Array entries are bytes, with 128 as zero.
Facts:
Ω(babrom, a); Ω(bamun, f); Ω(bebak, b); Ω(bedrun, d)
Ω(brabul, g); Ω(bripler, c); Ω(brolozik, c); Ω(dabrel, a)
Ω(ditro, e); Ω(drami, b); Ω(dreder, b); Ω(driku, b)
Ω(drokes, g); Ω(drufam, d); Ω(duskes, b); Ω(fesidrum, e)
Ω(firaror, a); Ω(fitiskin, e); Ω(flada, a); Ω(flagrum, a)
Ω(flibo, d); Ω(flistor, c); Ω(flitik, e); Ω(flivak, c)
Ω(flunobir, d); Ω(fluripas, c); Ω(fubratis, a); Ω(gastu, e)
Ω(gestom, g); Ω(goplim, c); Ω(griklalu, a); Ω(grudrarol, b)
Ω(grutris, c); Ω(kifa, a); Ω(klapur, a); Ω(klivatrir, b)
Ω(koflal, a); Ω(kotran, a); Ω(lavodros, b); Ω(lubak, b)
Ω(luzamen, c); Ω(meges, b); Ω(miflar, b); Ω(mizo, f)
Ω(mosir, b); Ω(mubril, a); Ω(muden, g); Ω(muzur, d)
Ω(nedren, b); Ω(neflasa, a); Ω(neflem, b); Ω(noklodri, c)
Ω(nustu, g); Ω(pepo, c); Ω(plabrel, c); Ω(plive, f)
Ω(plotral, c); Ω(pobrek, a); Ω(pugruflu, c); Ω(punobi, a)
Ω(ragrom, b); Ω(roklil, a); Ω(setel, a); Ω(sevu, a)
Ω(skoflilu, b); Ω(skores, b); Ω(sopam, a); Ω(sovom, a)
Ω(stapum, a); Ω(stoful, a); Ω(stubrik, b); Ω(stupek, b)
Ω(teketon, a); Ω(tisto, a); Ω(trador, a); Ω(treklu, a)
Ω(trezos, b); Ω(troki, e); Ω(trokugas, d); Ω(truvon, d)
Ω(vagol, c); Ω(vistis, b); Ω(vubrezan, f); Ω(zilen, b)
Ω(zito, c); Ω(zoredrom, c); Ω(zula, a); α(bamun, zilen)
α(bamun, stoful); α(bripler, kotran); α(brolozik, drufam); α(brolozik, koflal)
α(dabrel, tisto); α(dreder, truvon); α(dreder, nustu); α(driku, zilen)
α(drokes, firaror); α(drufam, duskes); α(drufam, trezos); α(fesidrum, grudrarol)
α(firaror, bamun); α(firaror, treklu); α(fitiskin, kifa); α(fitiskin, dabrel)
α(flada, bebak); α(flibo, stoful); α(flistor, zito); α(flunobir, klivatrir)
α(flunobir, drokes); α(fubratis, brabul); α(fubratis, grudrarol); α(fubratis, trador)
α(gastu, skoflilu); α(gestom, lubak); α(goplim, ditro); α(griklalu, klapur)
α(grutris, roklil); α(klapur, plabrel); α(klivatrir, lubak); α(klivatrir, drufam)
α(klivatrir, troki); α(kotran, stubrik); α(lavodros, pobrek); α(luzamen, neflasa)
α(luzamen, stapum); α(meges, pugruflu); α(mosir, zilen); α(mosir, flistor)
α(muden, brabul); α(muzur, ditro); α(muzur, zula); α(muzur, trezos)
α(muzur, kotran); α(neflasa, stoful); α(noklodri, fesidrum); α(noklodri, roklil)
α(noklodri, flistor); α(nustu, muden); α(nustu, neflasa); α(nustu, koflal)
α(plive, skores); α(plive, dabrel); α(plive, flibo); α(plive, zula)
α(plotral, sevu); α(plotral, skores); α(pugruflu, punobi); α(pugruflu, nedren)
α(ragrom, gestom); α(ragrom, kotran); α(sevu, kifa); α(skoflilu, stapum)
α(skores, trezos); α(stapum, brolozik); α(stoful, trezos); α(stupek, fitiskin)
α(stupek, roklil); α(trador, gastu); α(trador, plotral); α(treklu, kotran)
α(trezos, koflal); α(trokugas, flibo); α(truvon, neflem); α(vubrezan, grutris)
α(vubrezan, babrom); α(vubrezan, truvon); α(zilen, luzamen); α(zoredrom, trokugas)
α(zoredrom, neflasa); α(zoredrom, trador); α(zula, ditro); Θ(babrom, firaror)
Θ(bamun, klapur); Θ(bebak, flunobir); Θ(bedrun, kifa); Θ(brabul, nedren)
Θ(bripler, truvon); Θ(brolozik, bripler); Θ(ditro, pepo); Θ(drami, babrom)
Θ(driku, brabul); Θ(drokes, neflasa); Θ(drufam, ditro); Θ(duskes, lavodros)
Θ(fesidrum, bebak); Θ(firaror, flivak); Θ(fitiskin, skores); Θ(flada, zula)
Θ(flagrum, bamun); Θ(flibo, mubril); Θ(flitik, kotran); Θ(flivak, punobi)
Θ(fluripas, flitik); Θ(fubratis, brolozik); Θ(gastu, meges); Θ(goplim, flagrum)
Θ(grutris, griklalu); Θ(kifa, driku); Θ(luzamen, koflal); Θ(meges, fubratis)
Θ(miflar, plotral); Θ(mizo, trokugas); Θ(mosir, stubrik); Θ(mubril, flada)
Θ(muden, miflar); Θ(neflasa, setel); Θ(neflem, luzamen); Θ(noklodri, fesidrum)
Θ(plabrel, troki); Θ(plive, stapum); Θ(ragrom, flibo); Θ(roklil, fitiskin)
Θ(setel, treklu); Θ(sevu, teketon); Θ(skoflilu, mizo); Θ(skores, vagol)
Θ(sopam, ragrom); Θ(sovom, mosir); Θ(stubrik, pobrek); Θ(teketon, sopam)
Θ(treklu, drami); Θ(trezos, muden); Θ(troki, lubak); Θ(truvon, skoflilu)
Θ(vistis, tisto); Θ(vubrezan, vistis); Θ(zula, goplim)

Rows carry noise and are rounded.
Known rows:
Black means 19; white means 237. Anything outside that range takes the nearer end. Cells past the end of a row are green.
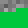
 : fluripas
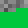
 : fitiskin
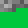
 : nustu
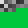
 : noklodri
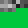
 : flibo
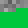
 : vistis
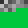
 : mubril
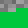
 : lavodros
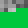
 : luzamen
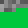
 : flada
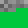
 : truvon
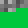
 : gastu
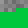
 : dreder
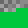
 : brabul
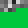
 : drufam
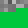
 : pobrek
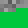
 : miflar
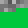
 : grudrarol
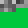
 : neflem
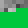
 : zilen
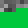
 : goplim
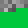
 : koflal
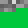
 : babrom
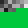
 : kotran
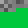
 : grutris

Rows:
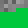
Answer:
plotral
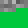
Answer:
roklil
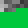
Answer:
bamun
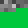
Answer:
sevu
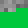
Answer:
stapum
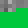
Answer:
fubratis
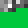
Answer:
stoful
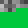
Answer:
flagrum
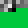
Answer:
trezos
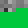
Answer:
firaror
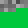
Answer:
plabrel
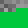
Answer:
ditro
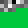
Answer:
skores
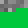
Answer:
meges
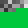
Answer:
treklu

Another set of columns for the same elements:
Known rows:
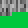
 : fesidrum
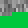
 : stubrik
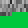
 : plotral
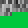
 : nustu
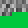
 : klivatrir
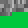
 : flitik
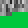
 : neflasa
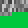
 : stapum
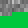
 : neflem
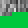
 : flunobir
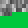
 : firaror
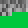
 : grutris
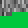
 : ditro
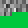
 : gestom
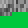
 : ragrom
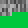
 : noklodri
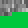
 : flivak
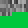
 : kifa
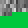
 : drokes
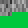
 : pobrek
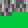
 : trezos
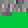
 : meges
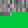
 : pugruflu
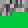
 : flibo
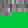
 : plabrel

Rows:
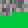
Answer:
stupek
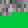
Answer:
vubrezan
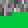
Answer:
goplim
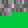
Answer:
fluripas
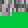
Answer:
luzamen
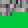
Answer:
trokugas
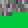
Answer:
muzur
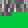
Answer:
drufam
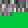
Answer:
brolozik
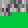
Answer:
bamun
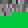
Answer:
brabul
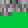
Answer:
plive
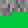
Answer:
lavodros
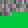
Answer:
pepo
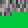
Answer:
muden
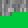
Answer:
mizo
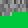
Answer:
vagol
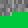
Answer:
zito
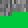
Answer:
tisto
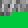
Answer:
gastu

